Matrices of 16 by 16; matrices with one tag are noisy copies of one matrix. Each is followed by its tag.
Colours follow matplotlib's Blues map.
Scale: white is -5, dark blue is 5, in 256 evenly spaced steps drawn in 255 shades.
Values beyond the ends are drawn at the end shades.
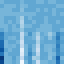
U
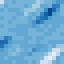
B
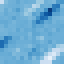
B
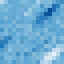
B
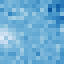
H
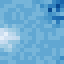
H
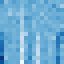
U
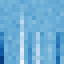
U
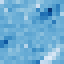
B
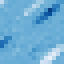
B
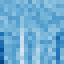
U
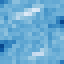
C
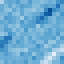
B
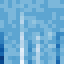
U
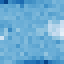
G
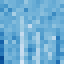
U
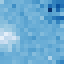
H
